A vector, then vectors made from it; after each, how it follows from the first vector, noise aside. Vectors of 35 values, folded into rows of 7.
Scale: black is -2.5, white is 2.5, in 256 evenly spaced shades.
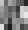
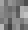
shrunk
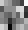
sign-scrambled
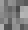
shrunk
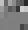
partly zeroed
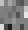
partly zeroed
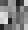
reversed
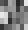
reversed
